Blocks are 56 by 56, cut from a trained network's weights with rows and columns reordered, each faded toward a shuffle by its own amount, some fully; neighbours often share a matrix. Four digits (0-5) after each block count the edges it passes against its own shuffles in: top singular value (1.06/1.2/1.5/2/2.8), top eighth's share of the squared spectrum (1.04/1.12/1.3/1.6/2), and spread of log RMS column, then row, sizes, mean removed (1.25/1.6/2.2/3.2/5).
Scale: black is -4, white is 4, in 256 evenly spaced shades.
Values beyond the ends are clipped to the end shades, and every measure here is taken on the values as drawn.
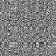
4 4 1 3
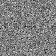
2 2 0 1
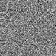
3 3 0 2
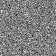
0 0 0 0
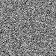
0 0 0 0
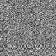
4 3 0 2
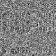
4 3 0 2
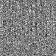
3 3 0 2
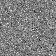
0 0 0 0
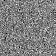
2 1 0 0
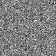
2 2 0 1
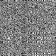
3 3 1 2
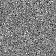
0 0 0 0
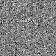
2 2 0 1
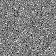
0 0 0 0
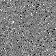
0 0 0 0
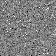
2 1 0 0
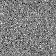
0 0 0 1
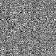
3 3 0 2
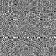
4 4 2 2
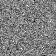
2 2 0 0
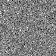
0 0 0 0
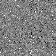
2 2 1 0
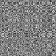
4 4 2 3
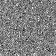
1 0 0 0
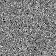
1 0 0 0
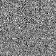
2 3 0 2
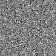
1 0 0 0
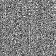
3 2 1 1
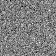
2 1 0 0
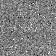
1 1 0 0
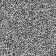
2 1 0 0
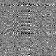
4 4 2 3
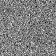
2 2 0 1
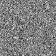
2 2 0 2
